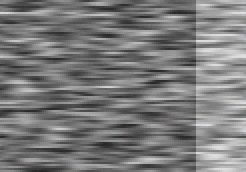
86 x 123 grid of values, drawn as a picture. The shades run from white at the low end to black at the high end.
Average level on the scale: 50%. Seam: vertical, 80% of the way across, the left part higher. Grain: streaks across.
